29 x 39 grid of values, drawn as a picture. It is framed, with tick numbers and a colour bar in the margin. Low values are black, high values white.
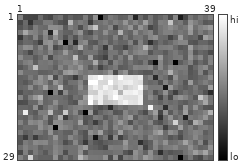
Odd patch: higher, in the centre. Ninth with the highest average: centre. Stripes: none. Slope: none. Histogram: skewed, a long tail of high values.
